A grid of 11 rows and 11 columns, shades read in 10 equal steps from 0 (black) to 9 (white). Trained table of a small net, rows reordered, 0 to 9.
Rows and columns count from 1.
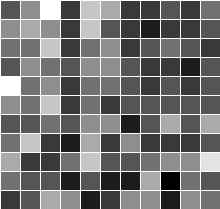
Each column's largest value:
9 7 9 5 7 6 5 6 6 5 8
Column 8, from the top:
2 1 3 2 2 3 3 2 4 6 5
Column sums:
48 46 54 27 53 38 30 33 31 32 42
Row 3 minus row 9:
-2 2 5 -2 -3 2 -1 -1 -1 -2 -6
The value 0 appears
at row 10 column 9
